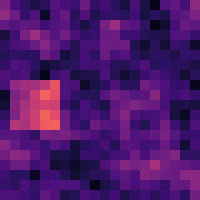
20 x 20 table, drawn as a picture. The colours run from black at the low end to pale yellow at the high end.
The values are skewed, with a long tail toward high values. An odd patch, higher than its surroundings, sits in the middle left. The texture is blotchy. Values change most from cell to cell in the middle left.
